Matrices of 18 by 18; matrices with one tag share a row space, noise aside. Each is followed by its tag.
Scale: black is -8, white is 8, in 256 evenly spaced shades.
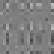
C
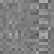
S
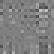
S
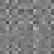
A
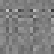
A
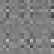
C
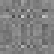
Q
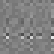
C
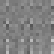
C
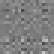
Q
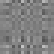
Q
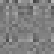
A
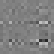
S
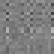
C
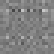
Q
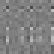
C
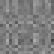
A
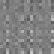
C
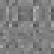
A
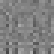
A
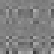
A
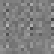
C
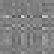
Q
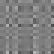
A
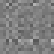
A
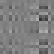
S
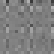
C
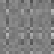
C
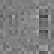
S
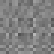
A
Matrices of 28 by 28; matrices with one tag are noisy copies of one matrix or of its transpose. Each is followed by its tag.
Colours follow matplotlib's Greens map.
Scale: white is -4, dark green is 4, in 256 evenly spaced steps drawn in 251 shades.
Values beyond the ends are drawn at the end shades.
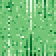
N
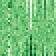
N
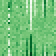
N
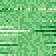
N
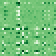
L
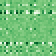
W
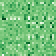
L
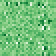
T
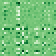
L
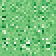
T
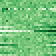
N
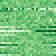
N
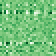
W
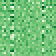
W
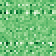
W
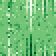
N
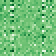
W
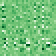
T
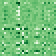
L
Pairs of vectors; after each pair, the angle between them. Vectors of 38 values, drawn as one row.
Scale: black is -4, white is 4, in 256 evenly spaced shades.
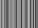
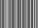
nearly opposite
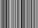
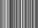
nearly opposite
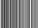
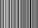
nearly opposite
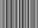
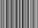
nearly parallel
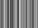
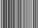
orthogonal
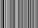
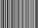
partly aligned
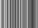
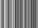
partly aligned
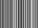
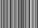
partly aligned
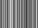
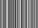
orthogonal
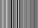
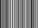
partly opposed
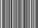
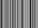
nearly opposite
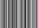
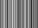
nearly opposite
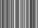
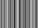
nearly opposite
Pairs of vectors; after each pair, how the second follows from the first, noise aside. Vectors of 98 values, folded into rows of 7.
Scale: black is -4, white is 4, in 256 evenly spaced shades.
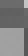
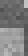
copied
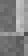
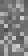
shuffled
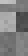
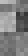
copied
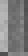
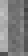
copied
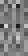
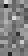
shuffled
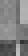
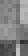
copied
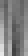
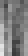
copied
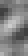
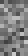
shuffled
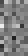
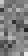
shuffled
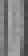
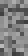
shuffled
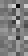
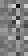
copied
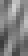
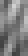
copied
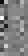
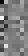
copied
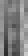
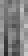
copied
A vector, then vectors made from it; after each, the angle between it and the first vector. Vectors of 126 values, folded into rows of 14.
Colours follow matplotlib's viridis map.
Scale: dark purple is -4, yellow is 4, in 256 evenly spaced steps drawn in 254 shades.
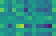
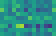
nearly parallel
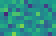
partly aligned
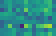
nearly opposite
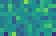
partly opposed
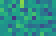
partly aligned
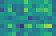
nearly opposite
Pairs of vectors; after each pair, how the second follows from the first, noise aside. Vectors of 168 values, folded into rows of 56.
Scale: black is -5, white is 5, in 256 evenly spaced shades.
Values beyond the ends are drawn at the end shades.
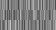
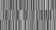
reversed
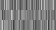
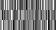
scaled up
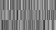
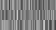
negated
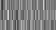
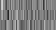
negated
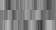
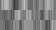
reversed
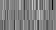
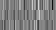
copied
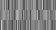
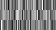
scaled up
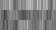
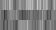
copied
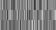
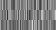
copied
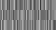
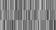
sign-scrambled
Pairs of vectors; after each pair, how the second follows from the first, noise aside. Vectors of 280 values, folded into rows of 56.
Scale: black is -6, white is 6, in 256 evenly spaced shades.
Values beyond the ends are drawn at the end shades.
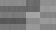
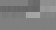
partly zeroed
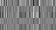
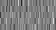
shuffled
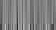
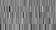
shuffled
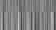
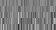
sign-scrambled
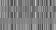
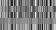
scaled up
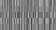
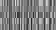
scaled up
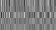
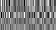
scaled up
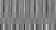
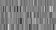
shuffled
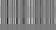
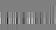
partly zeroed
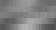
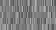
shuffled
